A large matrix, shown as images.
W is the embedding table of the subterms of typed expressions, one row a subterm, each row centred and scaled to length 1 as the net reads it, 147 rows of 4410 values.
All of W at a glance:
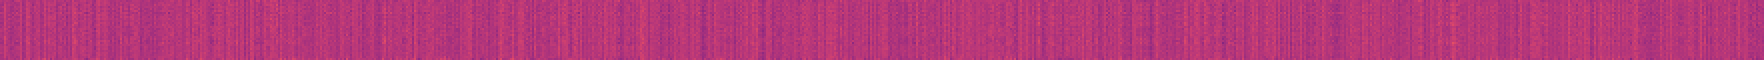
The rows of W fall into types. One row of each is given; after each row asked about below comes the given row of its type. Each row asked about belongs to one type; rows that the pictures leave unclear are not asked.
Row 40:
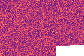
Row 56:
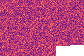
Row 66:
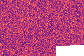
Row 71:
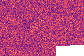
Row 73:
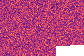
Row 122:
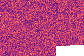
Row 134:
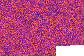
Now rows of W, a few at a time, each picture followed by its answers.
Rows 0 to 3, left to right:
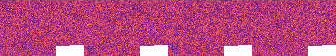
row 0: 71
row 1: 134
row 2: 134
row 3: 71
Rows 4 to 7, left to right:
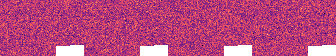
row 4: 56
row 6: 71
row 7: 56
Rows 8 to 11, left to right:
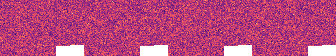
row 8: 40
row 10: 40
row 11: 40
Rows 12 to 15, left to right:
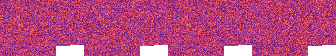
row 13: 73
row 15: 134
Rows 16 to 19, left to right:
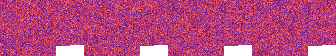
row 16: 66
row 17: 66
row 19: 122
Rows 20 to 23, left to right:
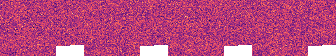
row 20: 73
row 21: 134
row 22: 56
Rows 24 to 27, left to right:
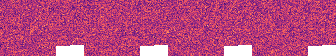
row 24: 71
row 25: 40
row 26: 73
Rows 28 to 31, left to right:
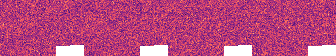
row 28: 66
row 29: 122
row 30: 56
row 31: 66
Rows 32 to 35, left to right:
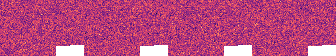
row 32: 134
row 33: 56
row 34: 56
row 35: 40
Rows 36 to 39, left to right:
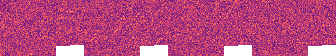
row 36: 40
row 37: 134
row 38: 73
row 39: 71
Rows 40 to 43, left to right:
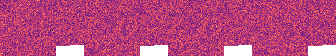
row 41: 134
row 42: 134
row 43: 40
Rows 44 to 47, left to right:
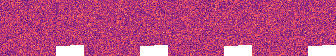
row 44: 122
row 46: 73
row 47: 40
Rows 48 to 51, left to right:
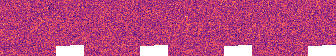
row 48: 134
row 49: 40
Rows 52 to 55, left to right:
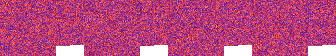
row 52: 134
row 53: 122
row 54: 73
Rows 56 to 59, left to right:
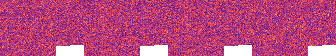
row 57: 40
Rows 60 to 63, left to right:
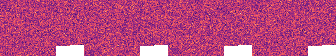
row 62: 134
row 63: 40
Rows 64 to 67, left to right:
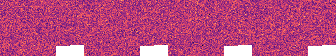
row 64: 56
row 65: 40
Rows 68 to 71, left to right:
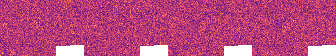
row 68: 66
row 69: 122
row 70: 134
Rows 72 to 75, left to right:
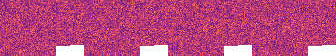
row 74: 134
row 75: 71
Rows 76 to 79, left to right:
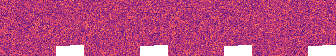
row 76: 134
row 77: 40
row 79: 66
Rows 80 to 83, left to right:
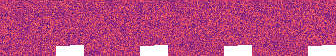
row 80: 134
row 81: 122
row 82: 71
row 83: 71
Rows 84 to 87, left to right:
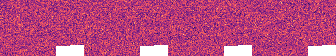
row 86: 56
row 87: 122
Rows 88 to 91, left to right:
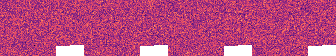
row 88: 71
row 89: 56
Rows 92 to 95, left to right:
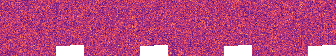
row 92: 122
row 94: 66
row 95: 66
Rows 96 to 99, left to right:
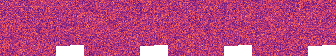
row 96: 56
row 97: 122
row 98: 122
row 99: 73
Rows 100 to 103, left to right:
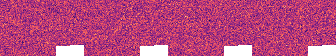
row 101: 134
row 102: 56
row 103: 73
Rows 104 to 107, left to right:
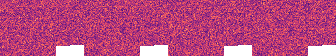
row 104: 56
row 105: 56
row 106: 40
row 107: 73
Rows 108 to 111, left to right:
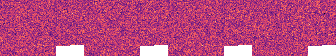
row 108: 40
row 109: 73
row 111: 71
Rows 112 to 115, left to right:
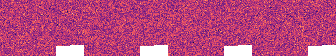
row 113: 134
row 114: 40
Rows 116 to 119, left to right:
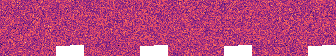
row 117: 71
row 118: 73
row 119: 134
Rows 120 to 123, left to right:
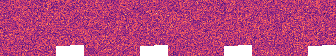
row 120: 73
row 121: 134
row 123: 71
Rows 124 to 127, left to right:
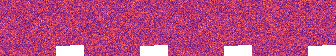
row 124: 134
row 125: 73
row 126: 71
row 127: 73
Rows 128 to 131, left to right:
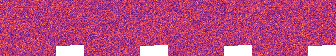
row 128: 56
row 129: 122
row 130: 122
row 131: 56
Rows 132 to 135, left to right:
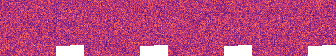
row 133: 71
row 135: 56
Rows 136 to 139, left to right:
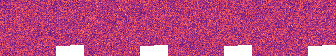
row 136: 40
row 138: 71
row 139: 73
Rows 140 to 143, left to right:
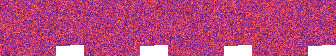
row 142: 71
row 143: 40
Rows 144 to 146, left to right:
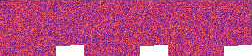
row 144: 40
